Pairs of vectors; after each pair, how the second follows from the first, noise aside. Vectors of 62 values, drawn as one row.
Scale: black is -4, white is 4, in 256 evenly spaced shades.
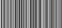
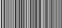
copied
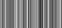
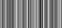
copied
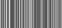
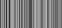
negated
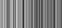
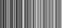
negated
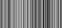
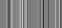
partly zeroed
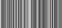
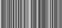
copied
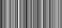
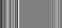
partly zeroed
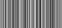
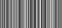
negated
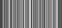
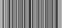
negated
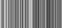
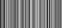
sign-scrambled
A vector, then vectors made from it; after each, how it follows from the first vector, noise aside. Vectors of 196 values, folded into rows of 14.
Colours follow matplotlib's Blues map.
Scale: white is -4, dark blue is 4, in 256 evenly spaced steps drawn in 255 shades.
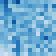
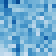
copied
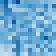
copied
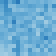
shrunk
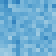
shrunk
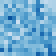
reversed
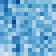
copied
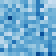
reversed
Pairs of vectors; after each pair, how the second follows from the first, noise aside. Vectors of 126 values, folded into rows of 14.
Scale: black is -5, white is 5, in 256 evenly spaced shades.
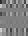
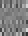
reversed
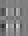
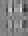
reversed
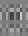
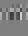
partly zeroed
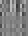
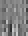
reversed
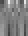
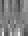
reversed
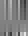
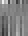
reversed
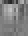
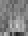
reversed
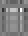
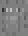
partly zeroed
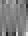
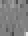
partly zeroed
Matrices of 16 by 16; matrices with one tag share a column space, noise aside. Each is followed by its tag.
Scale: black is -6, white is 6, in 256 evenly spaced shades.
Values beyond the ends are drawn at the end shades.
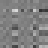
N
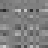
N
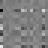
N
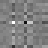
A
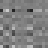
N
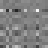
N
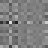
A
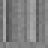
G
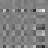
N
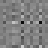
A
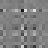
N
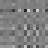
N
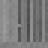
G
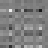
N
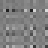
N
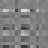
N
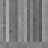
G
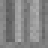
G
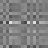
A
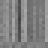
G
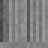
G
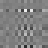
N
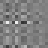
A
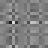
A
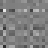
N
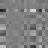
N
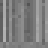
G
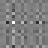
A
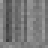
G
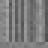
G
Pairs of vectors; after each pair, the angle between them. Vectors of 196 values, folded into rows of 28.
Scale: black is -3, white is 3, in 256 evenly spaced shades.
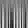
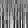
nearly opposite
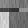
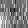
partly aligned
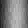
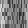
partly opposed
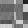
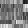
nearly parallel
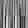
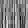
nearly parallel
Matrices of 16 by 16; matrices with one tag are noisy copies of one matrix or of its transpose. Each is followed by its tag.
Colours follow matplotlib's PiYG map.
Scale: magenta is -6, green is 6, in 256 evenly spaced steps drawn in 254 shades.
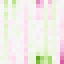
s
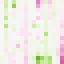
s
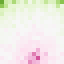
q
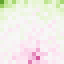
q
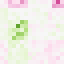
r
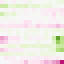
s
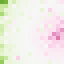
q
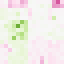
r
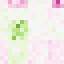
r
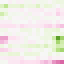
s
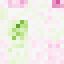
r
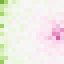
q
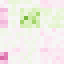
r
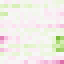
s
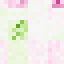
r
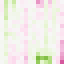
s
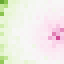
q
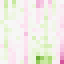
s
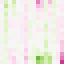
s
